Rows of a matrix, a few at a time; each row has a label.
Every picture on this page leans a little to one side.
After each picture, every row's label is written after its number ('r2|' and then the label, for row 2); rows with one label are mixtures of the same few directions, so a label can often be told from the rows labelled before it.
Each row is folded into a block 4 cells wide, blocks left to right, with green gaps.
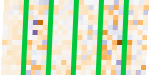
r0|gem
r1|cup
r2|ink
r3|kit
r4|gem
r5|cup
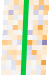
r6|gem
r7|gem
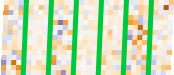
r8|ink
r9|ink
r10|cup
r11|gem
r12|ink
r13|kit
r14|ink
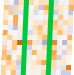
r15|gem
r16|gem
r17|cup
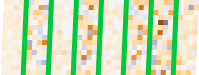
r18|ink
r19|gem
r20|ink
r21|kit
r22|kit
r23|kit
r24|cup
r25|ink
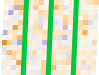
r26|gem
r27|gem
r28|kit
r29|cup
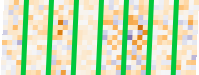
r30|gem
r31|ink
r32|cup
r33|kit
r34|kit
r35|kit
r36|kit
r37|kit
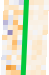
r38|cup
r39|cup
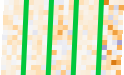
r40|kit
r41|cup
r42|cup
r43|ink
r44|gem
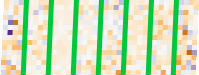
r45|cup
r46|gem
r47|cup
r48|ink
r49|ink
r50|ink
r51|cup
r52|ink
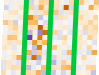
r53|kit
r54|kit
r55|ink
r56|ink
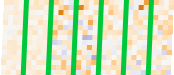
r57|cup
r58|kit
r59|gem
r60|kit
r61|gem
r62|ink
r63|ink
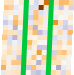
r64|kit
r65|ink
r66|cup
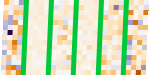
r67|cup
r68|gem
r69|kit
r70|kit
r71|ink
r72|cup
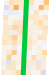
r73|kit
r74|ink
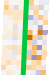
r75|kit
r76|kit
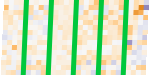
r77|kit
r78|ink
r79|ink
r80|ink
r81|ink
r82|gem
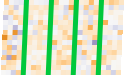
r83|kit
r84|cup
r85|gem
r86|gem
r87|cup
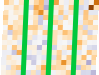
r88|ink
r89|gem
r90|gem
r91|ink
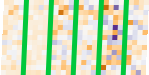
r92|gem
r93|ink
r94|gem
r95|kit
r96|kit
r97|cup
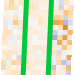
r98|kit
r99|kit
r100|kit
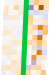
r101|ink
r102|kit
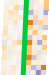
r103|gem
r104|cup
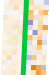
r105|kit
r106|cup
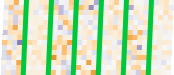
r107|gem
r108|gem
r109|gem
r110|ink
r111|gem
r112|kit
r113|gem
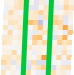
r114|ink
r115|kit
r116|kit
